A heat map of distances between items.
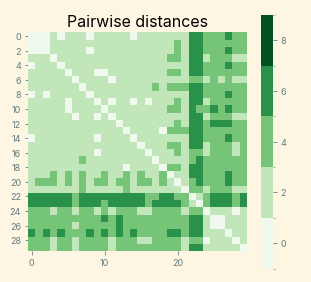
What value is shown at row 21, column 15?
2
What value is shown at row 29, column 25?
2
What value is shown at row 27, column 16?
4
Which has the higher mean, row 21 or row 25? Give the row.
25
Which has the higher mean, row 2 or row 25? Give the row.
25
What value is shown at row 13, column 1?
2
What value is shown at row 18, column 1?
2
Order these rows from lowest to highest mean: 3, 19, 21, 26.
21, 3, 19, 26
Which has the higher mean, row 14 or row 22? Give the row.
22
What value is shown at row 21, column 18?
2
